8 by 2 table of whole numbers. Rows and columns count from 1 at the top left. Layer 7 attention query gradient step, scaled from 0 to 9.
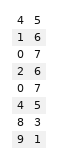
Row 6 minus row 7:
-4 2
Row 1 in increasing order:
4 5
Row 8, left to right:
9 1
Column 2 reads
5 6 7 6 7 5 3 1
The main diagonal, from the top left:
4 6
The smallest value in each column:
0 1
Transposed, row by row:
4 1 0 2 0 4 8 9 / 5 6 7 6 7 5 3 1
